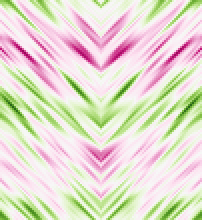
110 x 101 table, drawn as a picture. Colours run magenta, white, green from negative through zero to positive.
No single row or column stands out from its neighbours. The ninth with the lowest average is the top middle. There is no seam. The left and right halves mirror each other. Horizontal stripes repeat 2 times down the table.
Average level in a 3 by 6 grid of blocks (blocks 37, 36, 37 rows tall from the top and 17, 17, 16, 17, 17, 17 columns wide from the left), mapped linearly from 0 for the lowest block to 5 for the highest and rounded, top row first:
1 1 0 0 1 1
5 3 4 4 3 5
3 2 3 3 2 3
